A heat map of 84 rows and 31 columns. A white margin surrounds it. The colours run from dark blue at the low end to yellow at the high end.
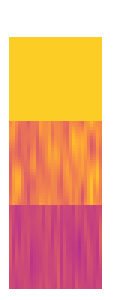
The table splits into 3 rows of 1 panel. Panel 1,1: very high, flat. Panel 2,1: high, streaked downward. Panel 3,1: middling, streaked downward, faint in contrast.
